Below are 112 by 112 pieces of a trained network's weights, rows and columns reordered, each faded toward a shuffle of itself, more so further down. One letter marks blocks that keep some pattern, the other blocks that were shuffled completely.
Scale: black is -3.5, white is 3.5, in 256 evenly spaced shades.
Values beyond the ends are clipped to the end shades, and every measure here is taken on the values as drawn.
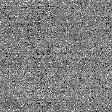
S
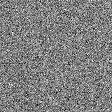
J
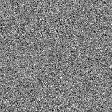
S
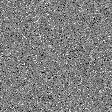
J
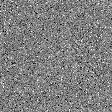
J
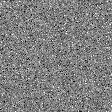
J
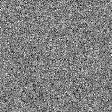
S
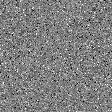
J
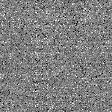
S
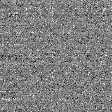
S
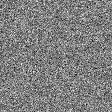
J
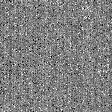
S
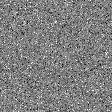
J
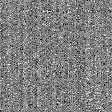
S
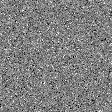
J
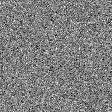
S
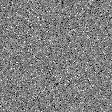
J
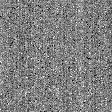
S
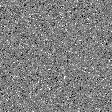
J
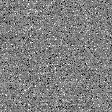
S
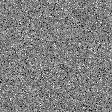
J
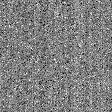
S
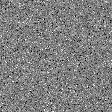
J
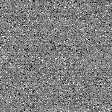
S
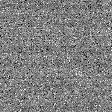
S
